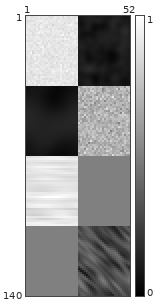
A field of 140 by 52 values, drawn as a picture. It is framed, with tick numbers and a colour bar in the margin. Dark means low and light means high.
The table splits into 4 rows of 2 panels. Panel 1,1: very high, fine-grained, faint in contrast. Panel 1,2: very low, blotchy, faint in contrast. Panel 2,1: very low, smooth, faint in contrast. Panel 2,2: high, fine-grained. Panel 3,1: very high, streaked across, faint in contrast. Panel 3,2: middling, flat. Panel 4,1: middling, flat. Panel 4,2: low, slanting down to the right.
